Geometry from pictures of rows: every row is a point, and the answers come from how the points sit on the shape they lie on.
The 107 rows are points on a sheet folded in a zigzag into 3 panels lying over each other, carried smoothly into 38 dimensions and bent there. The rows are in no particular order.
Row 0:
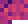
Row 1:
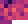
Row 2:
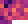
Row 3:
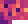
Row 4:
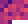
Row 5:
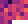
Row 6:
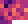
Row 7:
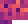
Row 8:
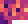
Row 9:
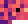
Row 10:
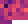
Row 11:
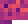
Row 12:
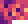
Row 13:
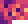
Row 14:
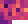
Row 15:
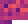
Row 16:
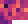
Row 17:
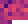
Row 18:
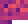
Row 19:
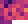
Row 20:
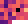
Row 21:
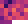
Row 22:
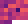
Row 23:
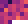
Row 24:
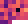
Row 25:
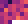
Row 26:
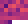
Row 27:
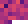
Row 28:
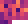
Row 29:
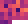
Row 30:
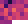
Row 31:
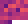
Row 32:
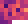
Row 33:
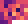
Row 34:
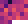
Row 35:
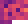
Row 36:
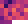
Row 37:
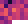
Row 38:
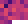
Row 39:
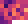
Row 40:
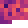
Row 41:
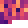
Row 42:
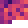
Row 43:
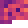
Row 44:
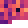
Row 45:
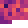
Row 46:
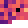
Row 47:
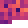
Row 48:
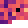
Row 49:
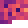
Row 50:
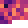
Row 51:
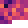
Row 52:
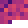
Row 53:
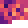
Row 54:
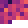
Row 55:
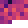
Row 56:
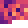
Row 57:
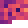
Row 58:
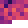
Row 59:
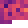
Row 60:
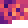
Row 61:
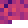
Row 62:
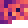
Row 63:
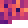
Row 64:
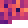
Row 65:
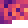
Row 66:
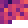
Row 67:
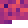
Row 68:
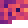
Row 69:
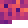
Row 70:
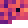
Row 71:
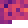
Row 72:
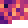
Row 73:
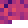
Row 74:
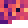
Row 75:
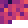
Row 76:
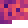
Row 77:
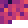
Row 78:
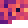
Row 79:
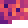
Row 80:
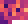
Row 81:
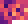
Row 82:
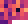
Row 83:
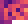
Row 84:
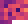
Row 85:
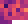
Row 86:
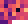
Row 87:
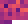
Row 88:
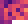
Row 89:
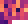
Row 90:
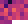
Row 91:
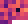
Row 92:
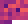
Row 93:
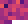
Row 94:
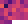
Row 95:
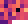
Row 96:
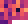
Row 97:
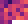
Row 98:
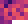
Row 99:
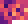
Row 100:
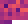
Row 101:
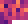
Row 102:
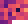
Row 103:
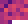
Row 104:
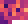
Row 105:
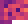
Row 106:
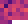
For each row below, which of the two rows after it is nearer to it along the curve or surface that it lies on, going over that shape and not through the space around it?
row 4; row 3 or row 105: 105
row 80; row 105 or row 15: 105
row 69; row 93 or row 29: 29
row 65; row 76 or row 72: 72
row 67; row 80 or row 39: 80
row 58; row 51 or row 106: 51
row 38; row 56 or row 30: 30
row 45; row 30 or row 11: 30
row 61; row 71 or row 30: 71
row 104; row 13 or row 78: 78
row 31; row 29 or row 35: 29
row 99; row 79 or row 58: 58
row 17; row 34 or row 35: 35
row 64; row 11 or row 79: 11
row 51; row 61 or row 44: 61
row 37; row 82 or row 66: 66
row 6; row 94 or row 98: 98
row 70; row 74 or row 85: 74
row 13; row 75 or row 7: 75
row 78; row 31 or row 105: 105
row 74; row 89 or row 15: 89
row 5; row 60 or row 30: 30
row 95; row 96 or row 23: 96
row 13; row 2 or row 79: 2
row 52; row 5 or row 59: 5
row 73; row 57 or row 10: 10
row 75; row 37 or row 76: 37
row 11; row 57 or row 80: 80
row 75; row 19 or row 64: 19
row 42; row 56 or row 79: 56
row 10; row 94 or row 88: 94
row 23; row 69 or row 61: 61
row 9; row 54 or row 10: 10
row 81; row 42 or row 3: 42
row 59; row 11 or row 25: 25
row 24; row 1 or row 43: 43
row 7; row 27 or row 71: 27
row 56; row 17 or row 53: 53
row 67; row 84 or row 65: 84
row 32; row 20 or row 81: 20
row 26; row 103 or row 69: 69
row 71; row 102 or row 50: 102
